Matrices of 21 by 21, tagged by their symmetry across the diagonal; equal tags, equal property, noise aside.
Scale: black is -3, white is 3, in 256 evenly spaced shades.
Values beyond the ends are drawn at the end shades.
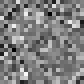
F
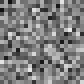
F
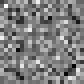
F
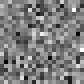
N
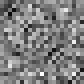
F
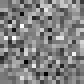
N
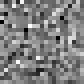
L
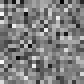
L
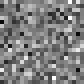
N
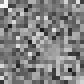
F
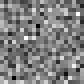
L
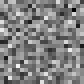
N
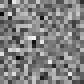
N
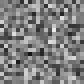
L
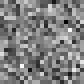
L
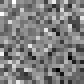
F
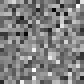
N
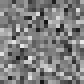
L
